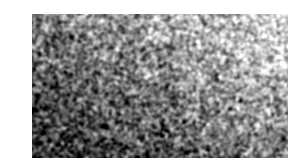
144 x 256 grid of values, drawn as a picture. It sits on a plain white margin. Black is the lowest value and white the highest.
Lone odd cells: none. Stripes: none. Grain: blotchy. Ninth with the lowest average: bottom left. Slope: up to the top right.
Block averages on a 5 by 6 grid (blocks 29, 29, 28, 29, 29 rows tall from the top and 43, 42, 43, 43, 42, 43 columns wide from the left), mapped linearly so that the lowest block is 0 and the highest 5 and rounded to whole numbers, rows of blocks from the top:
2 3 3 4 4 5
2 2 3 3 4 5
1 2 2 3 3 4
0 1 1 2 3 3
0 0 1 1 2 2
